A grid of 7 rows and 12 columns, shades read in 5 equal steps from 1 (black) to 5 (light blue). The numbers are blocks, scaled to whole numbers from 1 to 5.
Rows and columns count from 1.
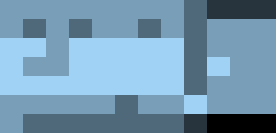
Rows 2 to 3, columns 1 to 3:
4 3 4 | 5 5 4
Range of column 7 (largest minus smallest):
2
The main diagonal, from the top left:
4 3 4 5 5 3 3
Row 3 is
5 5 4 5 5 5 5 5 3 4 4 4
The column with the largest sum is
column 1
